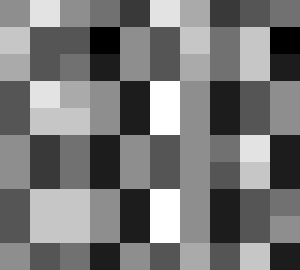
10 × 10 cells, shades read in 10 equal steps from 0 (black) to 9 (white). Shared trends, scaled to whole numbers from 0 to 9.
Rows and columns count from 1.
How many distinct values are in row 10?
6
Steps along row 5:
up same down down up down down up up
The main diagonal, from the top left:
5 3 4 5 1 3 5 1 3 1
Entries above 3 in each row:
7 5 6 6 6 6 5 6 6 5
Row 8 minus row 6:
-2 5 3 4 -4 6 0 -3 -5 3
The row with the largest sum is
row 1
